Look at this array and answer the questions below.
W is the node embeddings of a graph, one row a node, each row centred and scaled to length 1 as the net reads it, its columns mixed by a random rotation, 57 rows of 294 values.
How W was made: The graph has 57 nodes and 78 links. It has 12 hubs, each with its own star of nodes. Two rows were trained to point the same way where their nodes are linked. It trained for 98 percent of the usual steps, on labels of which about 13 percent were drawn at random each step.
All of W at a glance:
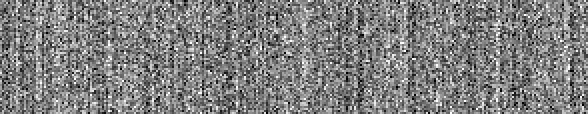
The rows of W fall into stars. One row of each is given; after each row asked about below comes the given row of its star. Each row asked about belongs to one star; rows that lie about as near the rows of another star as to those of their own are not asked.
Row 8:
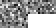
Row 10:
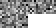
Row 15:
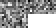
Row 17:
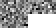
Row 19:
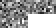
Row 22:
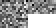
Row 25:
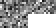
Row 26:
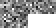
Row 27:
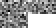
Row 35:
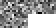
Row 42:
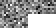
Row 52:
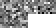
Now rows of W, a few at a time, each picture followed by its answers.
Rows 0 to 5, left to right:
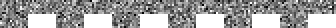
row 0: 26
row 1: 10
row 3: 17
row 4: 15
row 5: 22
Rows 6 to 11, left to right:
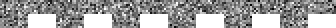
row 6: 42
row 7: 17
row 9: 8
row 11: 19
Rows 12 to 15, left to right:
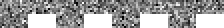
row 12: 27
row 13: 15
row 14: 25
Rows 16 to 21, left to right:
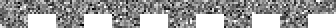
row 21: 10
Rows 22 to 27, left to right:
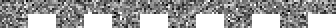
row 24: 25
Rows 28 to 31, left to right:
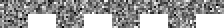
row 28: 42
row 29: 22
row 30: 26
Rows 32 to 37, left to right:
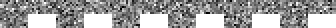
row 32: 26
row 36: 25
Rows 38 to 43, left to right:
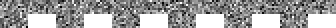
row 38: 15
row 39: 22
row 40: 17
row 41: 35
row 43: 10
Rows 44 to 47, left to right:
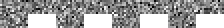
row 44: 17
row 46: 8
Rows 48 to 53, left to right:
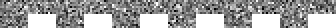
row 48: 52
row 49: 27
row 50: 26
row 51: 52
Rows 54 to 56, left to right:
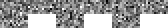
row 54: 19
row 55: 42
